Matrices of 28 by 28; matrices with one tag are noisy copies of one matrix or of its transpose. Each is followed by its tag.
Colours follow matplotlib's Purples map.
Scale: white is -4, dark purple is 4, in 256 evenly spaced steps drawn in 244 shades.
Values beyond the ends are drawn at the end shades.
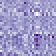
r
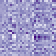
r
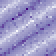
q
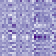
r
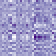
r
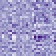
r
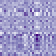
r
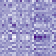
r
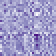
r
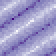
q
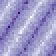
q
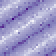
q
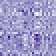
r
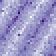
q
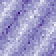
q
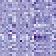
r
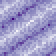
q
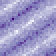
q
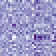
r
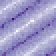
q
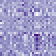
r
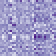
r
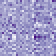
r
